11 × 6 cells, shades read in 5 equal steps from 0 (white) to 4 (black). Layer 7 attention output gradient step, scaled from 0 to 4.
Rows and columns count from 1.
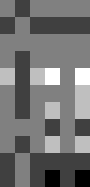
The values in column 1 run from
1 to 3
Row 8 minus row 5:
1 -1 1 3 0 3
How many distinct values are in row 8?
2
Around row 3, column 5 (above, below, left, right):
3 2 2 2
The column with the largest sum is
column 2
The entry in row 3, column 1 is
2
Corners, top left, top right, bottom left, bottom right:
2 2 3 4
